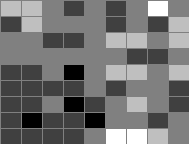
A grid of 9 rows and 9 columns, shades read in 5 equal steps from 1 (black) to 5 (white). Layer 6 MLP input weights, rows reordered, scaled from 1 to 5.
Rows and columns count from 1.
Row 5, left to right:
2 2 3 1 3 4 4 3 4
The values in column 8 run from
2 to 5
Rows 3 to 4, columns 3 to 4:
2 2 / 3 3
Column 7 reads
3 3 4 2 4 3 4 3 5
